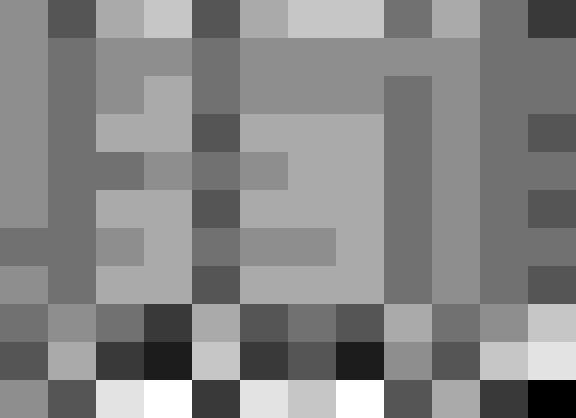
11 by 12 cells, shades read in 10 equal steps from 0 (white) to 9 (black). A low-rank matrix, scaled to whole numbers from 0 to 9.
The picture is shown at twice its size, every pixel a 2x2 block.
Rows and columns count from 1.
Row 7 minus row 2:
1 0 0 -1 0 0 0 -1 1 0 0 0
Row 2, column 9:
4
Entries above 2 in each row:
9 12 12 12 12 12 12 12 11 9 7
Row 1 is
4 6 3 2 6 3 2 2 5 3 5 7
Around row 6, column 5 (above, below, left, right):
5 5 3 3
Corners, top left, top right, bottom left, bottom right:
4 7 4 9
